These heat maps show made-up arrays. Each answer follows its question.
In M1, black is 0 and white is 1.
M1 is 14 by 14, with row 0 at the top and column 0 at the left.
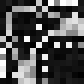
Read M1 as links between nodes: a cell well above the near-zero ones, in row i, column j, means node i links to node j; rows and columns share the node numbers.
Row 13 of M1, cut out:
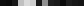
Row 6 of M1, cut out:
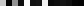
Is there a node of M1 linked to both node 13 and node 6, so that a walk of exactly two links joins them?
yes
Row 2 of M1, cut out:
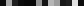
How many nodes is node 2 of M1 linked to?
5
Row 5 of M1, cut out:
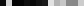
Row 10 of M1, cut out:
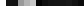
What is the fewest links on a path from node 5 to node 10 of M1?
1
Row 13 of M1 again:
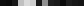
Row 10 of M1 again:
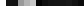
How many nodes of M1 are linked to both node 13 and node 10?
3
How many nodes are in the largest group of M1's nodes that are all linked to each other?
2
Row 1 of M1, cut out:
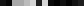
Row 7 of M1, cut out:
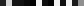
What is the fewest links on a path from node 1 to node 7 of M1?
1
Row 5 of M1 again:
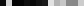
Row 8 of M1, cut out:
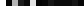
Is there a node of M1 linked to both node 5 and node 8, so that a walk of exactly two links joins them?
no
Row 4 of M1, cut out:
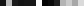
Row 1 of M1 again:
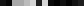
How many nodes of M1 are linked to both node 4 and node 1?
0
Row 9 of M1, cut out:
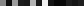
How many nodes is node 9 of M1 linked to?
4
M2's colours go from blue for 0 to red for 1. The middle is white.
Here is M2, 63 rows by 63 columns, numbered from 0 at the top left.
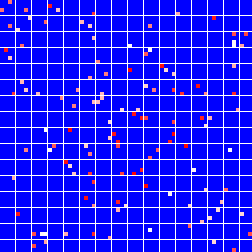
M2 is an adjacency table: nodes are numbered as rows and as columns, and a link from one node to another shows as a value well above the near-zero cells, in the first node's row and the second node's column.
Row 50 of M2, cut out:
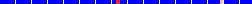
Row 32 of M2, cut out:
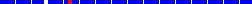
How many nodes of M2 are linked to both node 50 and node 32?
0
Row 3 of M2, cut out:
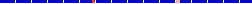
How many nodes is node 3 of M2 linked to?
2
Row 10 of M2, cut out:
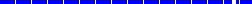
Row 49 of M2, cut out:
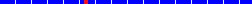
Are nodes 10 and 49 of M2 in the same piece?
no
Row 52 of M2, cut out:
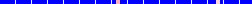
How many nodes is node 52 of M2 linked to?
2
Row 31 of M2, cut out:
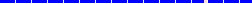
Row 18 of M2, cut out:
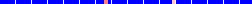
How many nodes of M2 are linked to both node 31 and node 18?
0
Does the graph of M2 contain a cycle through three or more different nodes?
no
